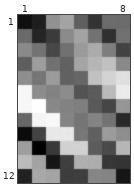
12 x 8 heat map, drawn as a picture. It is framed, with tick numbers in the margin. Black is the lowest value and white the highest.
The middle left is the ninth with the highest average. Values change most from cell to cell in the bottom left. There is no overall slope. Overall the values sit about 50% of the way up the scale. The centre is the smoothest part. Neither half mirrors the other.
